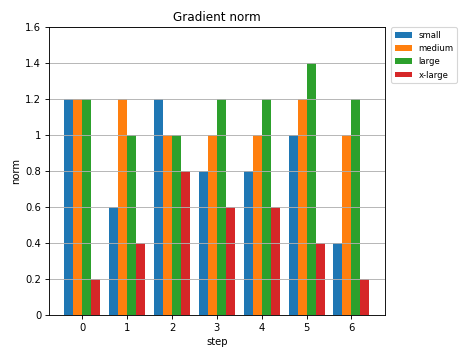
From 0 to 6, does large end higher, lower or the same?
the same
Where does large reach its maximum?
5
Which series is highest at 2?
small
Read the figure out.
Title: Gradient norm
x-axis: step, ticks 0 1 2 3 4 5 6
y-axis: norm, ticks 0 0.2 0.4 0.6 0.8 1 1.2 1.4 1.6
Legend: small, medium, large, x-large
Values:
small: 1.2 0.6 1.2 0.8 0.8 1 0.4
medium: 1.2 1.2 1 1 1 1.2 1
large: 1.2 1 1 1.2 1.2 1.4 1.2
x-large: 0.2 0.4 0.8 0.6 0.6 0.4 0.2
